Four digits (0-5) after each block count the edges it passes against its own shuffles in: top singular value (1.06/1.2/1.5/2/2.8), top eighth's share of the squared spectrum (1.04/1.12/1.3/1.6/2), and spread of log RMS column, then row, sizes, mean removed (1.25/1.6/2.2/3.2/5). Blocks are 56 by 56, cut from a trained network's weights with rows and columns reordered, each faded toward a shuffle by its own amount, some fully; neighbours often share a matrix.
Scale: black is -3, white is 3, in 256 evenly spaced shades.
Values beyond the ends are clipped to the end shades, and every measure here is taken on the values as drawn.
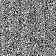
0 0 0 0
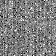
2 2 0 1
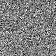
0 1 0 0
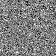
0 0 0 0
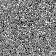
0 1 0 0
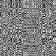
4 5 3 1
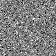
0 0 0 0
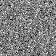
0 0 0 0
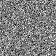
1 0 0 0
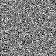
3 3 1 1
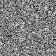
2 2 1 0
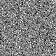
0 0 0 0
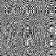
4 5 3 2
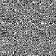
3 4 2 2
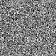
2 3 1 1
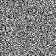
3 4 1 1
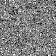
1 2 0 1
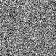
1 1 0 0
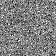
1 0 0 0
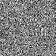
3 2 1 0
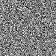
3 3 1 0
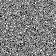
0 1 0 0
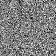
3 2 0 0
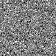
1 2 1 0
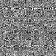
3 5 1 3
